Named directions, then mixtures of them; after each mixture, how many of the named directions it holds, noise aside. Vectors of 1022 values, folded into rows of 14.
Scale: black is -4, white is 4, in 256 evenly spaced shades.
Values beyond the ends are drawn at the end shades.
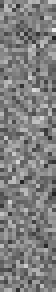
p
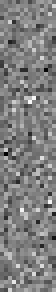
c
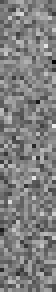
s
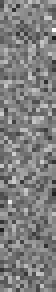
two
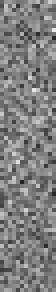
one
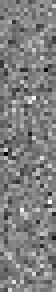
one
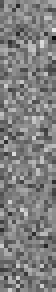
three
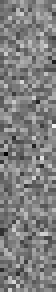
two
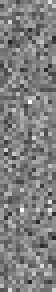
three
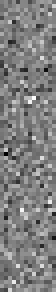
one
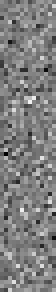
one
